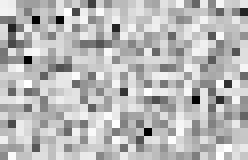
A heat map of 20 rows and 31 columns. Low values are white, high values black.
Average level on the scale: 30%. Stripes: none. Mirror symmetry: none. Slope: none. Grain: fine. Histogram: skewed, a long tail of high values. Odd rows or columns: none. Seam: none.
